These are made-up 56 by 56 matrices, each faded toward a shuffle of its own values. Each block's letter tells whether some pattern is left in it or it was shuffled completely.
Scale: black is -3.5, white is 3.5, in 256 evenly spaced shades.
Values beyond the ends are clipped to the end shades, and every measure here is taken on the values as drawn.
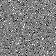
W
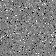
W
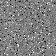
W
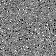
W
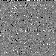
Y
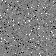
W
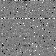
Y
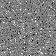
W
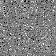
Y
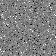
W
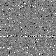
Y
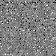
Y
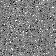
W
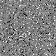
Y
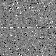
Y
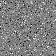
W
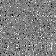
Y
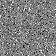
W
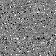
Y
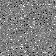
Y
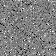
W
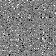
Y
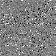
Y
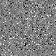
Y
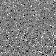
Y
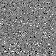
Y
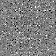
Y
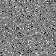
Y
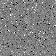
W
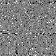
Y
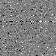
Y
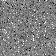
W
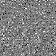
Y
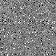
Y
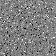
W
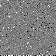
Y
